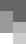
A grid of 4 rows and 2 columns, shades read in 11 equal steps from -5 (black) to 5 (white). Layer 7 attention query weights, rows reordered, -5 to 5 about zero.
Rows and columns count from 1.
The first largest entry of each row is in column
1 1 2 1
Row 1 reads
-1 -1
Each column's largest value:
5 3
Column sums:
6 3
